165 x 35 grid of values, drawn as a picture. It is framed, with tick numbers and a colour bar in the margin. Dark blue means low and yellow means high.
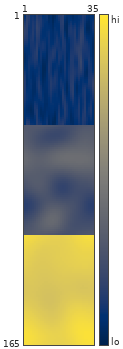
It is made of 3 by 1 panels. Panel 1,1: very low, streaked downward, faint in contrast. Panel 2,1: low, smooth. Panel 3,1: very high, smooth, faint in contrast.
